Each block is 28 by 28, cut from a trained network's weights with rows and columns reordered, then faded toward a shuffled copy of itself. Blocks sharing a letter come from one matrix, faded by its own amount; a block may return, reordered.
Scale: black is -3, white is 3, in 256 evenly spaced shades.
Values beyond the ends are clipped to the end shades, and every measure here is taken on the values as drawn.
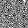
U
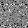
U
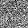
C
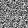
C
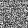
C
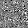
U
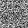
C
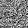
C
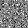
U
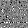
U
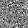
U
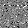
U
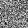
C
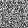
C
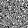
U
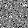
U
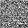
C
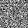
C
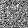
C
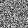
C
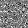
U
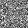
C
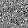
U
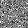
U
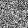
C
